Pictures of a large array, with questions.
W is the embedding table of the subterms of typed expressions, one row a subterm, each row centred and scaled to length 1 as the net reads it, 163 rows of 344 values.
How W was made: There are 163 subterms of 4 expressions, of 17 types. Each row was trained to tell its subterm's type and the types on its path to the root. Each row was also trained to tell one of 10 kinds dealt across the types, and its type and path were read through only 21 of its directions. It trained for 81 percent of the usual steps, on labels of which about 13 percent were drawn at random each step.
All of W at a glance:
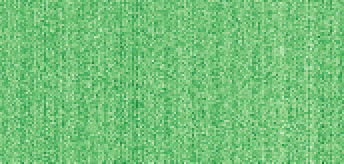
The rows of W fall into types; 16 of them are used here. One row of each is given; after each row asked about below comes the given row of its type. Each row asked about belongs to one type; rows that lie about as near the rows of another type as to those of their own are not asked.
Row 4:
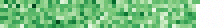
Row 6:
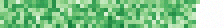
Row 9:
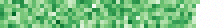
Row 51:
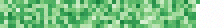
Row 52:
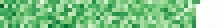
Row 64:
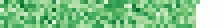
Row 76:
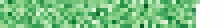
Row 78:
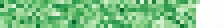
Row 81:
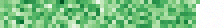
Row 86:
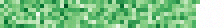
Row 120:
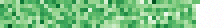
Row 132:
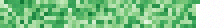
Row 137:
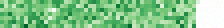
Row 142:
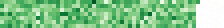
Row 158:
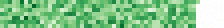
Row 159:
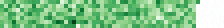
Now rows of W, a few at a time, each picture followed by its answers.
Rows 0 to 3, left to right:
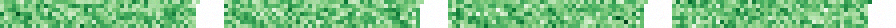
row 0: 76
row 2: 78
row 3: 64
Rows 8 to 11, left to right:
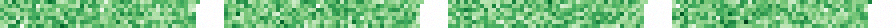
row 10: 158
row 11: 4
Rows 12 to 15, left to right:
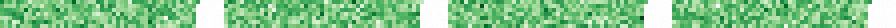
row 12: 52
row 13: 86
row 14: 6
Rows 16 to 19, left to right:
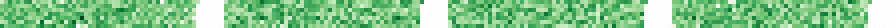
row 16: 159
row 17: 81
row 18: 86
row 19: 81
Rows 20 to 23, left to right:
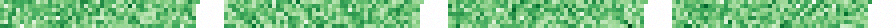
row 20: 132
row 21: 120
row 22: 52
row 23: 132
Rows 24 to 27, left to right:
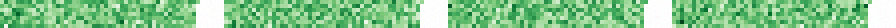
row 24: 142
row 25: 86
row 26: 52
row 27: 51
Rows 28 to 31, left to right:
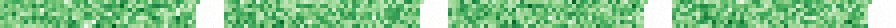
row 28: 78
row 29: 76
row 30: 132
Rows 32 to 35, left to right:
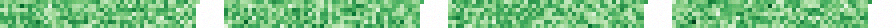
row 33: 51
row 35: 81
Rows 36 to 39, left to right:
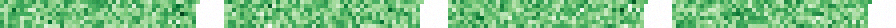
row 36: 142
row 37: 86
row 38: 9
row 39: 64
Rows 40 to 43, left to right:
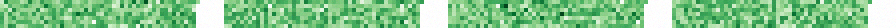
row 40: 76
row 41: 51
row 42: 120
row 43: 81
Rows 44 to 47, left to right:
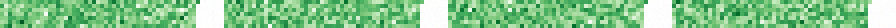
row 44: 159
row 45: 9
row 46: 64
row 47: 86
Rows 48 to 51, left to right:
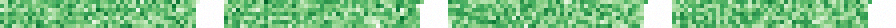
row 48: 137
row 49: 137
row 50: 132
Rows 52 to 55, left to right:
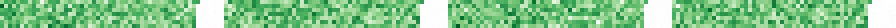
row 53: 132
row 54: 120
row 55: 132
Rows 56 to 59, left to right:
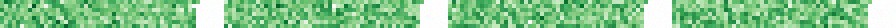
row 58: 64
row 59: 51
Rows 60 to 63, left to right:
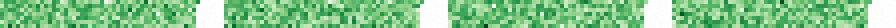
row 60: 52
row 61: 64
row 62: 6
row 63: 78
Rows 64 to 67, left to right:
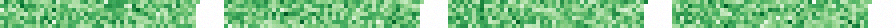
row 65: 142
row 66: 51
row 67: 4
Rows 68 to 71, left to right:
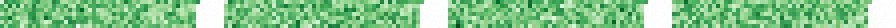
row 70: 9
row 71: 52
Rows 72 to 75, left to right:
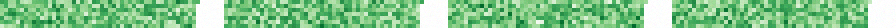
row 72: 78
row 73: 64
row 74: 78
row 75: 158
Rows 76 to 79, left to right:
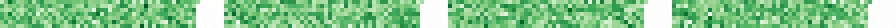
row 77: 76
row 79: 52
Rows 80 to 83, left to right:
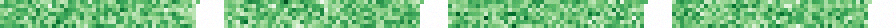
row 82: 142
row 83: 76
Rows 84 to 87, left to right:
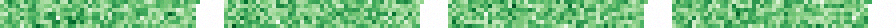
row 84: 159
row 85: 51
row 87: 64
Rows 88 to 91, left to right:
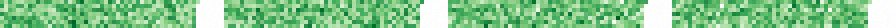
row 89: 81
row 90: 132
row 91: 142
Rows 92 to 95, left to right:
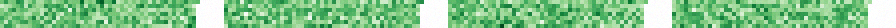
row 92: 158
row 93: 6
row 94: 78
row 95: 76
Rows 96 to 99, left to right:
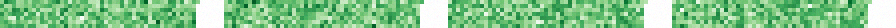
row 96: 76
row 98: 76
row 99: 120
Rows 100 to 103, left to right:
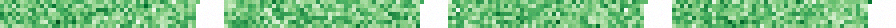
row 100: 4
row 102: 159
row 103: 4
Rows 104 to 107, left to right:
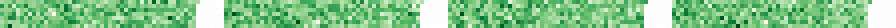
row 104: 120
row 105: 4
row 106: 9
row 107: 4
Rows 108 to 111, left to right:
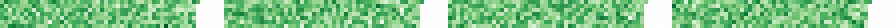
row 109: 132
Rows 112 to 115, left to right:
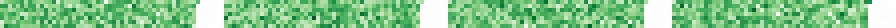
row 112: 64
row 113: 6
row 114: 6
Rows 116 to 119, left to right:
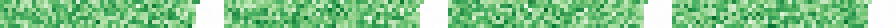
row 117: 159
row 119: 6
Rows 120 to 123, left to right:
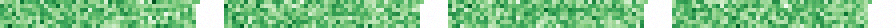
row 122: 52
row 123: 132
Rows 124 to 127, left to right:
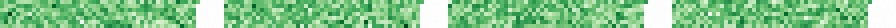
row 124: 78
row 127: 120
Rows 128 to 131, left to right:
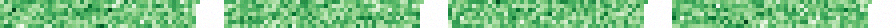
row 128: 6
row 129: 158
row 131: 4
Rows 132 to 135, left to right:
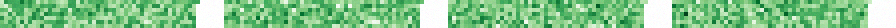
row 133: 78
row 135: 120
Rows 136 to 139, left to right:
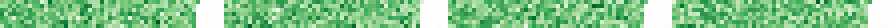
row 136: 4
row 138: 6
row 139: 81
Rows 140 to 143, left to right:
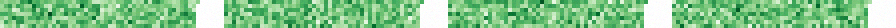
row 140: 81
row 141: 159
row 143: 76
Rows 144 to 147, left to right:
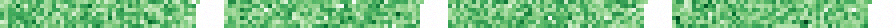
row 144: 51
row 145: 86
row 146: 159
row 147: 86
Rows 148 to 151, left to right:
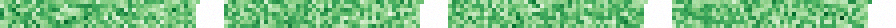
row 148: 4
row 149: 159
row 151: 132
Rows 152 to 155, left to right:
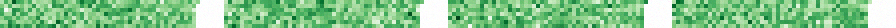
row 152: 9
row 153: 6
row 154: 78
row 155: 76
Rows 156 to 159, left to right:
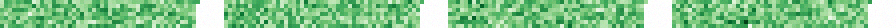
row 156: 6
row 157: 64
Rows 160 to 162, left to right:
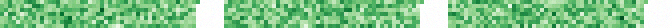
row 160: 159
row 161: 64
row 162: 81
